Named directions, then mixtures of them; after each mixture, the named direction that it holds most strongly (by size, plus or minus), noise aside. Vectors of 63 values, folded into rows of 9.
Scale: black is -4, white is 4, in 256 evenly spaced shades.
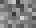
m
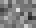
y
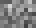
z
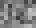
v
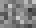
v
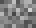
z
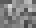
z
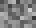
m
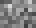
z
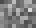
z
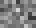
y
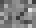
v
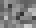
v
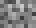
m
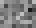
v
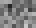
z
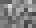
z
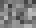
v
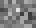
y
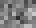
v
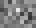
y
